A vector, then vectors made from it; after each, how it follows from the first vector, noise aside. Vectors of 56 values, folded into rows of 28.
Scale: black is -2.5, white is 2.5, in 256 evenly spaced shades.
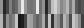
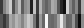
reversed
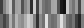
reversed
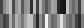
reversed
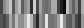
reversed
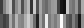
reversed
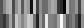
reversed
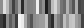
sign-scrambled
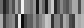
sign-scrambled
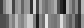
reversed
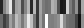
reversed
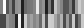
sign-scrambled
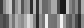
reversed
